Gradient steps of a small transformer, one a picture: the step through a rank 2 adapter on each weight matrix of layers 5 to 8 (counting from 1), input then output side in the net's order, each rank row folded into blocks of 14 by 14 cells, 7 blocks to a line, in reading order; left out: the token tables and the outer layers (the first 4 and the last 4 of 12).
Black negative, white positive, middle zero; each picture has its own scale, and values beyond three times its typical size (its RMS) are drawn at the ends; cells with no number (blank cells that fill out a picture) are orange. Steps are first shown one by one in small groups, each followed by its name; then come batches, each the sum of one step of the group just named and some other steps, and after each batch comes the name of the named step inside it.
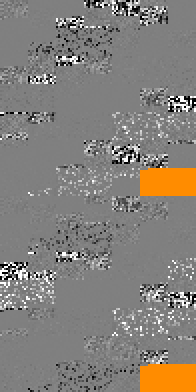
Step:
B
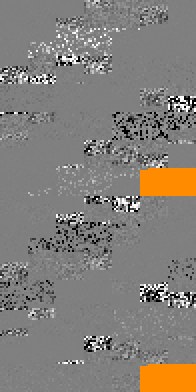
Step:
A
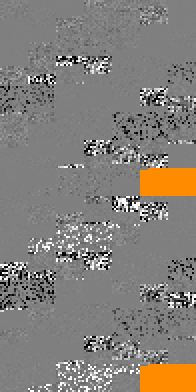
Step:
A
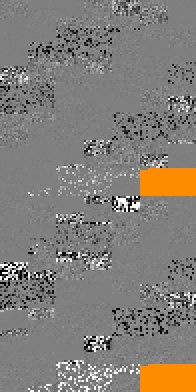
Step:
A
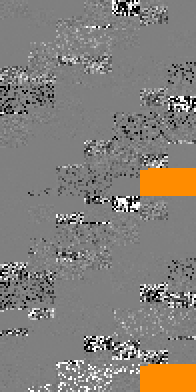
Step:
A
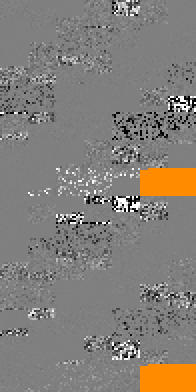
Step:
A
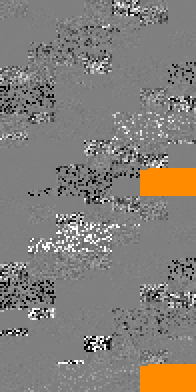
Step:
A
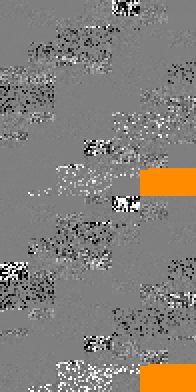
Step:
A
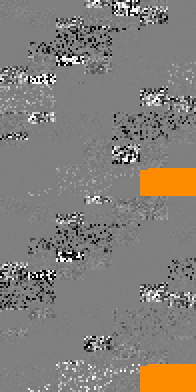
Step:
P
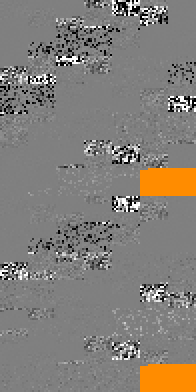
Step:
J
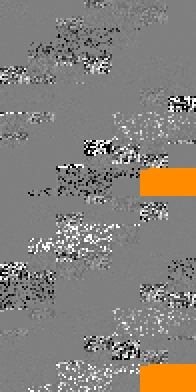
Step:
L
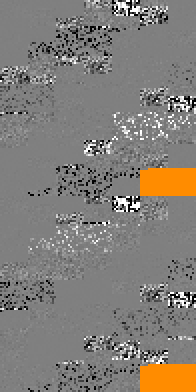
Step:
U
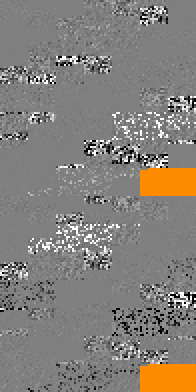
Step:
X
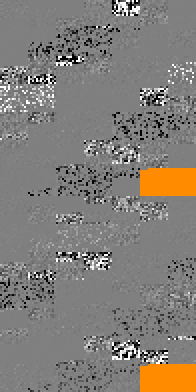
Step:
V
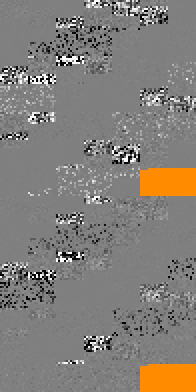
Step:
P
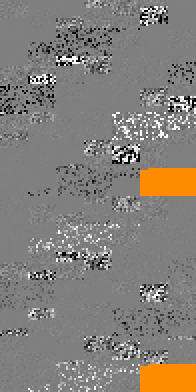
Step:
X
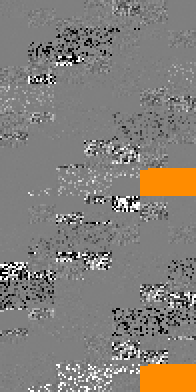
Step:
V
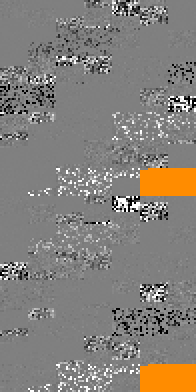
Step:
X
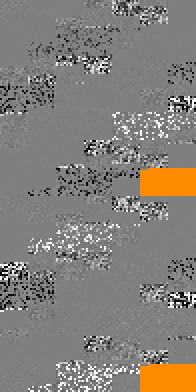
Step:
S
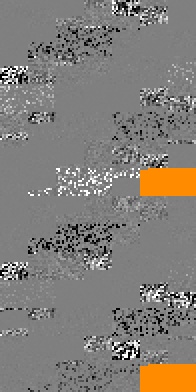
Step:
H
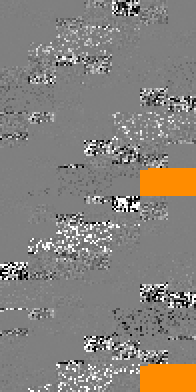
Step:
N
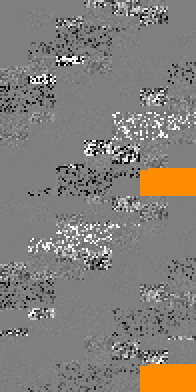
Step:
N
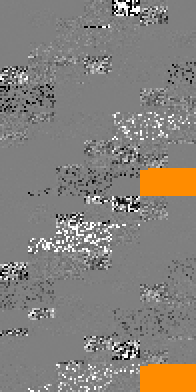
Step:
N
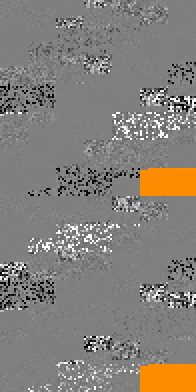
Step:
S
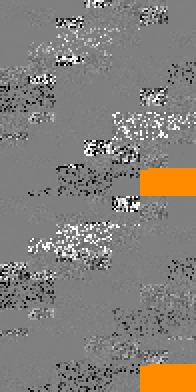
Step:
N
